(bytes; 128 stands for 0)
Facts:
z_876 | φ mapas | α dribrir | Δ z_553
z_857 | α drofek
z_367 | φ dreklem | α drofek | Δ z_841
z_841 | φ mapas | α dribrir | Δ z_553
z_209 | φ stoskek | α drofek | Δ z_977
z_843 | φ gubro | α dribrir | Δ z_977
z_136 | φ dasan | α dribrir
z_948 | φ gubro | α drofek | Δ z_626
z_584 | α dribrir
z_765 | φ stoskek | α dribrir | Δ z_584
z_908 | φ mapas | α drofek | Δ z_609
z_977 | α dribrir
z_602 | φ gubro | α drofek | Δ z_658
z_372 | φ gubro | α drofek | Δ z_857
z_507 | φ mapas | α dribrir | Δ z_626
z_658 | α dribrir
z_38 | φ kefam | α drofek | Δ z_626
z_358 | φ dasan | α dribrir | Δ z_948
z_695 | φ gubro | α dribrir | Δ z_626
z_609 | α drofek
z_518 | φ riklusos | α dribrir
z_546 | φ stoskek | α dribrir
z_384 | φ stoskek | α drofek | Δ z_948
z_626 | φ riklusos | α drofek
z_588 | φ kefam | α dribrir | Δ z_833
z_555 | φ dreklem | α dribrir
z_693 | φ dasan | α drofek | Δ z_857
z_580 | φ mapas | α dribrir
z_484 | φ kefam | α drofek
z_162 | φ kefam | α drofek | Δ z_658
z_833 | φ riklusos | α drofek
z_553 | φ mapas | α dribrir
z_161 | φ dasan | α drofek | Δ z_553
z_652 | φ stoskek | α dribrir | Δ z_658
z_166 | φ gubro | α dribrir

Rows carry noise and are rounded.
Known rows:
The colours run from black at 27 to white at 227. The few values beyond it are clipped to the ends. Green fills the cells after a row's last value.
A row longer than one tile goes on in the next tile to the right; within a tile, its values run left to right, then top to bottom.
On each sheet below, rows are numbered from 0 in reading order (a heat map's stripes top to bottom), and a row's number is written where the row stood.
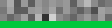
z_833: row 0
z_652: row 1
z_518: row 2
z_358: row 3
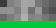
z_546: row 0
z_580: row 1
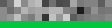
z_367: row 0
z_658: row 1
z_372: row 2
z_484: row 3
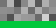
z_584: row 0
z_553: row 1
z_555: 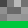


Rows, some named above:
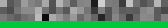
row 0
z_38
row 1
z_602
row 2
z_358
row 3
z_948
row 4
z_695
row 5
z_166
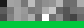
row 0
z_209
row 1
z_161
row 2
z_626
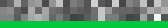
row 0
z_166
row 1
z_693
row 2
z_507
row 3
z_977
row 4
z_507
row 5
z_841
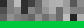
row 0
z_843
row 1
z_384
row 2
z_162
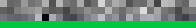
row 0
z_38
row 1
z_602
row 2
z_626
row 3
z_367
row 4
z_136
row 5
z_857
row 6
z_626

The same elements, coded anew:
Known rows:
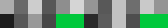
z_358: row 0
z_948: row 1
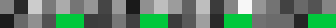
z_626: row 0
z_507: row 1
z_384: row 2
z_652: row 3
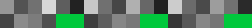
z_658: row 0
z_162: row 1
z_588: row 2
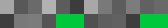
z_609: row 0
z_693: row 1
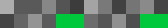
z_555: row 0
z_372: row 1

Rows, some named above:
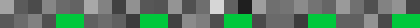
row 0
z_518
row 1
z_161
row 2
z_658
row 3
z_136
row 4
z_166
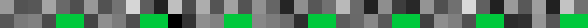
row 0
z_833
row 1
z_658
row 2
z_38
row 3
z_841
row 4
z_367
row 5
z_658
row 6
z_695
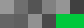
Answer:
z_166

